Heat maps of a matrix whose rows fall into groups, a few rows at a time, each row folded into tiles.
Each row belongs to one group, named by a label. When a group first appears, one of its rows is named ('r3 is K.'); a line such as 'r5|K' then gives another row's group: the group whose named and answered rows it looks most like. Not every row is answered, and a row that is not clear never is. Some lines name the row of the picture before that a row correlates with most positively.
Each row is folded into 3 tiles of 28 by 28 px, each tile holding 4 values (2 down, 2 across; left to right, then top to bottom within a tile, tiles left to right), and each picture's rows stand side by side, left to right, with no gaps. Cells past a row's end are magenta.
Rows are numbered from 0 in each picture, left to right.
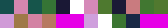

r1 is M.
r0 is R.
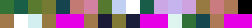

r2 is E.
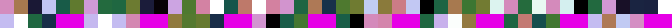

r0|M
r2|M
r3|E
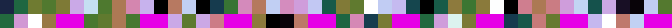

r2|R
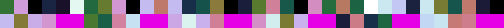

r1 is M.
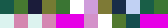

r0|R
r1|M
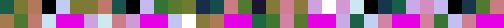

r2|M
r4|R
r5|R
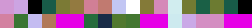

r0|R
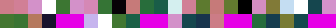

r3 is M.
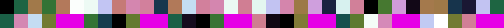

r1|E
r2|E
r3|E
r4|R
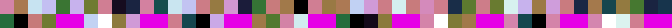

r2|E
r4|E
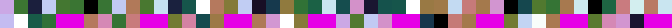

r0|M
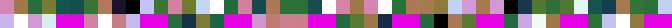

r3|R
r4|M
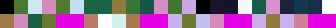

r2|R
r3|R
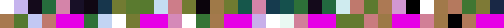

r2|M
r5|E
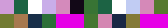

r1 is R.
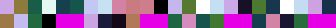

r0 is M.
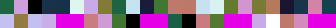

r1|M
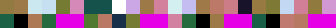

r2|E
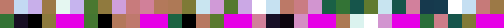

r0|E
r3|E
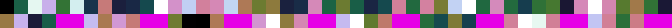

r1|R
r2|E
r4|M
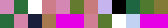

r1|R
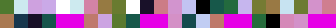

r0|E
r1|M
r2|R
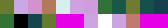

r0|E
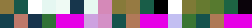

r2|E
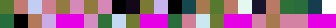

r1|R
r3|R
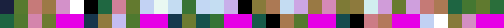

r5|M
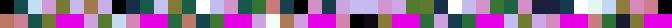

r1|R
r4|E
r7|E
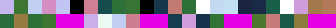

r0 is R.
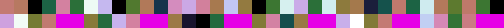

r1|R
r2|E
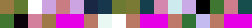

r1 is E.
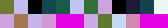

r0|R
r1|R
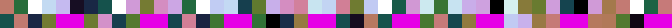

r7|M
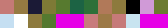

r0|M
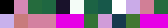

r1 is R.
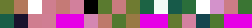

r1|R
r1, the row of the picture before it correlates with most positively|0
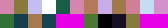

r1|E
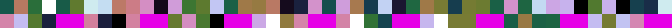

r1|E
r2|M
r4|M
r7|R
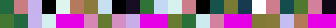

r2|R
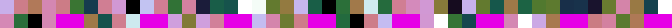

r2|R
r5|M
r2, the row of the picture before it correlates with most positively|1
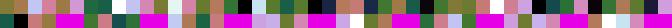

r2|E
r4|M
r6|R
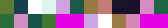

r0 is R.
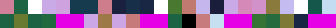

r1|R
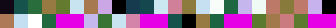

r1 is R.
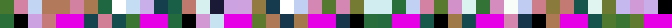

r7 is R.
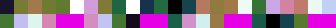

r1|M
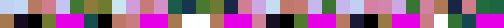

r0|E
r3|E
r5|M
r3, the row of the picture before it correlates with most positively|3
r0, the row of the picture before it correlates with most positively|3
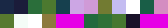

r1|M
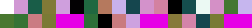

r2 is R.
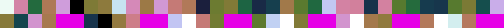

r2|M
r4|M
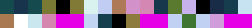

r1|E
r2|R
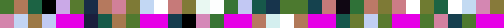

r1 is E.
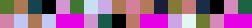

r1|E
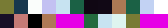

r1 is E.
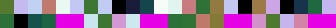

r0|E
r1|R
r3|R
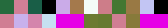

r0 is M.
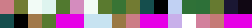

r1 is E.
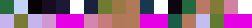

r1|R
